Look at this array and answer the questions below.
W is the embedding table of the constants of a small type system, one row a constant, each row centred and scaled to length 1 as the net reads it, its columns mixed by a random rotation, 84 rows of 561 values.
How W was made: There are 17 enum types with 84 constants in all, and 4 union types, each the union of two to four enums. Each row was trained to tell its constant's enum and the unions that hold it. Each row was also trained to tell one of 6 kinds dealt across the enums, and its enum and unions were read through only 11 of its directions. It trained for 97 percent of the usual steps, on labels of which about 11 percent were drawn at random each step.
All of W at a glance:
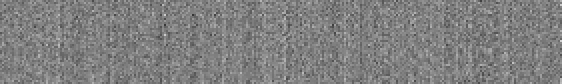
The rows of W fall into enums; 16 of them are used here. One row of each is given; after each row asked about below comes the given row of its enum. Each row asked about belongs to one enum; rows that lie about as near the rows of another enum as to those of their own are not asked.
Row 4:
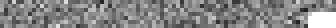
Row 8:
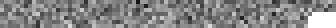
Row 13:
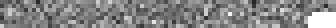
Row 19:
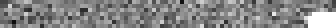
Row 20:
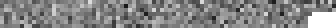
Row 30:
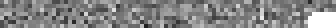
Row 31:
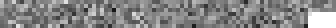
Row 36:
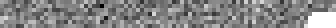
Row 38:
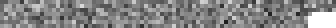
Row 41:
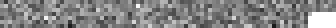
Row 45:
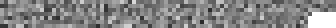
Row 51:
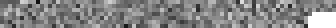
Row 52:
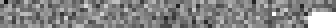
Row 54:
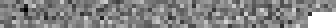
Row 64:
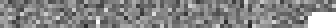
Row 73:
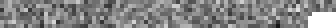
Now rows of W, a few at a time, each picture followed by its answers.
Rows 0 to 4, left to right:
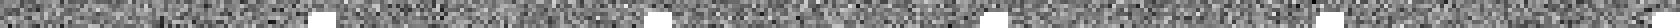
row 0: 41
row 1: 73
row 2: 20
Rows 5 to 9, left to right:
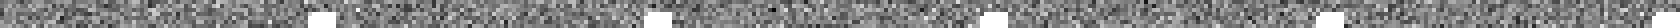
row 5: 38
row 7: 30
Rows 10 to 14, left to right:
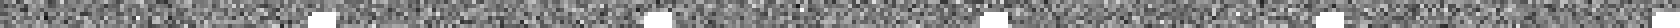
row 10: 54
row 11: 52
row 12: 20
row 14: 31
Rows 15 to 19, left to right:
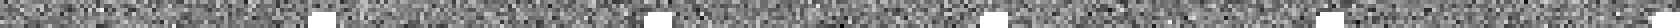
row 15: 31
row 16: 4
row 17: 52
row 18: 30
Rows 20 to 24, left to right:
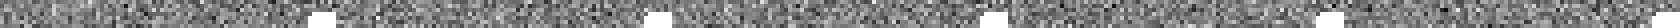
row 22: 20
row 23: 13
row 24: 30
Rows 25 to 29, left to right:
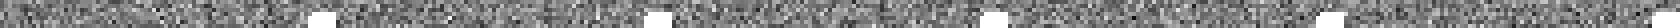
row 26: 19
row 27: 19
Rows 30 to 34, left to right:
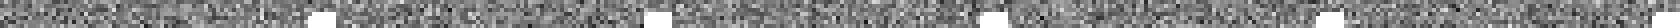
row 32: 38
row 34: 31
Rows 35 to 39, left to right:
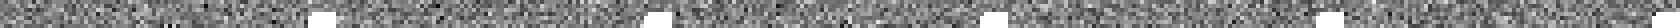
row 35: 31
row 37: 45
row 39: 54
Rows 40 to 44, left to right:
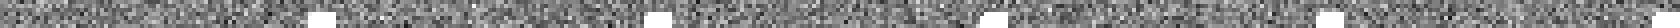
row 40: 38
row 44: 73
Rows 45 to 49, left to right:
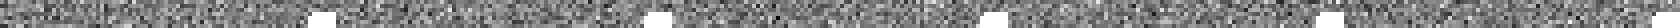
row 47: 36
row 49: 13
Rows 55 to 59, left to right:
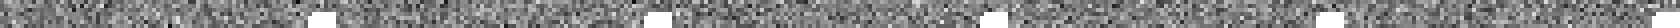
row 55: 73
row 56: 73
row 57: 51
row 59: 20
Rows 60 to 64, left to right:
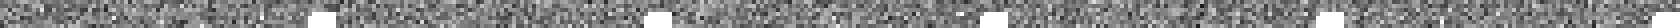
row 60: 19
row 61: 52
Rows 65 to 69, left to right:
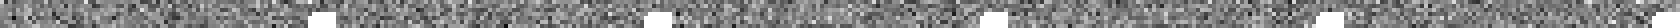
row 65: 52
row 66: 45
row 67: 20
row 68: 36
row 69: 51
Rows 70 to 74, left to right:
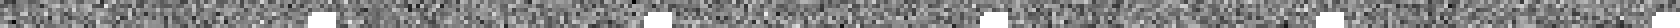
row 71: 73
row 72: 45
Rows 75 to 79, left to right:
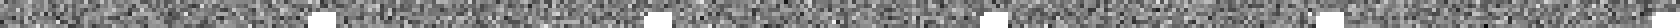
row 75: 52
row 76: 54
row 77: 19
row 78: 19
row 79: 38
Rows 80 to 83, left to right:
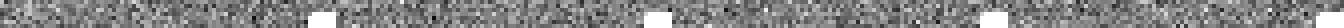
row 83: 38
